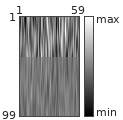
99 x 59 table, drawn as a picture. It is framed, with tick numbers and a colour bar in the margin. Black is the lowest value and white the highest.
A few values lie far out on both sides of the bulk. The bottom right is the calmest part. No overall slope runs across the table. Streaks run downward. The bottom part is calmer, past a seam about 40% of the way down. Neither half mirrors the other.
